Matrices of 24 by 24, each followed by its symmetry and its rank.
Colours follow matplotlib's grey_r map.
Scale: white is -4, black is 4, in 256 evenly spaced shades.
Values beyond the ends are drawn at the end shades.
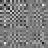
symmetric, rank three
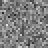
neither, full rank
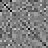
symmetric, rank five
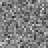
neither, full rank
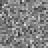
neither, full rank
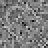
symmetric, full rank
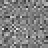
neither, rank five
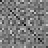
symmetric, rank five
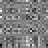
neither, rank three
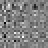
neither, rank three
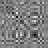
symmetric, rank three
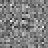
neither, rank five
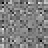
symmetric, rank three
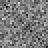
symmetric, full rank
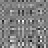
neither, rank three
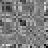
symmetric, rank three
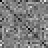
symmetric, rank five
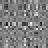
neither, rank three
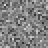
symmetric, full rank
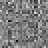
neither, rank five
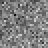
symmetric, full rank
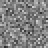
neither, full rank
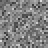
symmetric, full rank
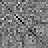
symmetric, rank five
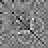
symmetric, rank five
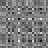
symmetric, rank three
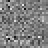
neither, rank five
